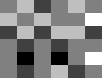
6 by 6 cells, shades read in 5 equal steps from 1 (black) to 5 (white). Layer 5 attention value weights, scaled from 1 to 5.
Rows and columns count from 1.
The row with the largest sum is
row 2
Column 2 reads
4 3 4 2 1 2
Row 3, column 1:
2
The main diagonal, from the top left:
3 3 2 2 3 3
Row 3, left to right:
2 4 2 4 4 2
